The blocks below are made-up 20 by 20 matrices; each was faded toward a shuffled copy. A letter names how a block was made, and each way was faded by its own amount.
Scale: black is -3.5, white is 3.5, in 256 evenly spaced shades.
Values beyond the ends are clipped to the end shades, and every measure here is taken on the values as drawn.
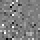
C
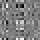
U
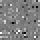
C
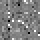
C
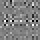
U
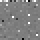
C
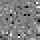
C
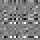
U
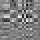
U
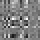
U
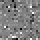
C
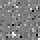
C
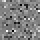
C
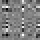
U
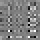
U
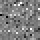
C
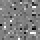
C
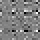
U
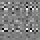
U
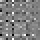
U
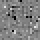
C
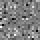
C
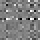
U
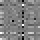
U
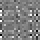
U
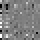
U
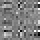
U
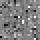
C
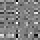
U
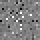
C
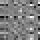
U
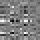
U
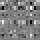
U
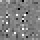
C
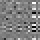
U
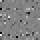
C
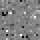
C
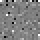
C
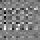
U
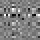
U
